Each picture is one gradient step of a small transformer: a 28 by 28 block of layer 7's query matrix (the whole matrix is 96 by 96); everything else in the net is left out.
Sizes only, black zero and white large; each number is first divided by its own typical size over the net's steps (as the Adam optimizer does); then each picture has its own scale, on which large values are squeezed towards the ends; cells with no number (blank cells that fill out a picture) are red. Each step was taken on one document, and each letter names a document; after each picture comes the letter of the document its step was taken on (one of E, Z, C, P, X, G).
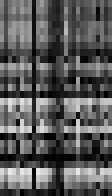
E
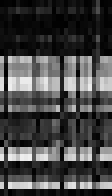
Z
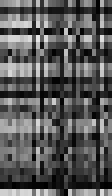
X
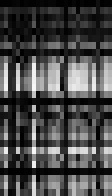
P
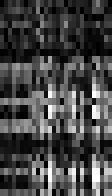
E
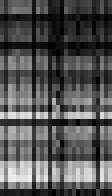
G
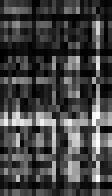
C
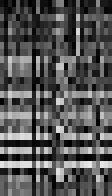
G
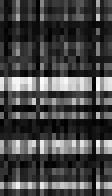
Z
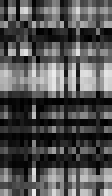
P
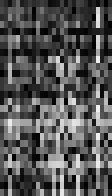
G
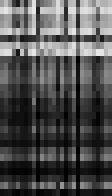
P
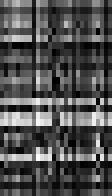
C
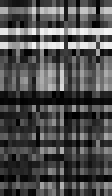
P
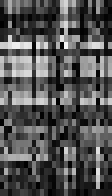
X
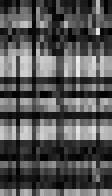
X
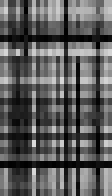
P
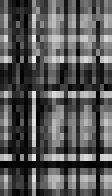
P
